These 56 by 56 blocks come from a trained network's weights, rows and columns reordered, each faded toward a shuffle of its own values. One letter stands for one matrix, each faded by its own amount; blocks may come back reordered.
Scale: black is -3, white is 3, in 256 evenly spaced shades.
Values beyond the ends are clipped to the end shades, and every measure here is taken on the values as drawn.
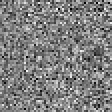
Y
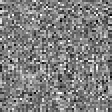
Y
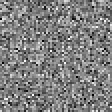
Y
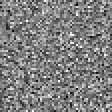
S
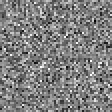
S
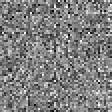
Y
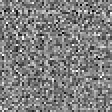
Y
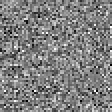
Y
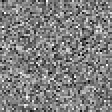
S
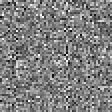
Y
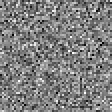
S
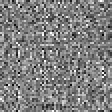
Y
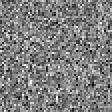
S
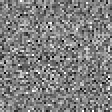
Y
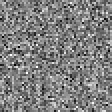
S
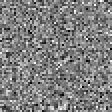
S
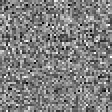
Y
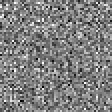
Y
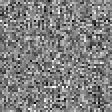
Y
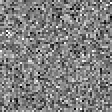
S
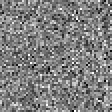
S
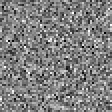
S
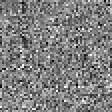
Y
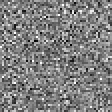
Y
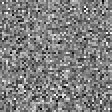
S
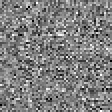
Y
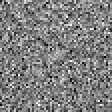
S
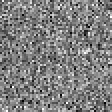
S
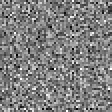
Y
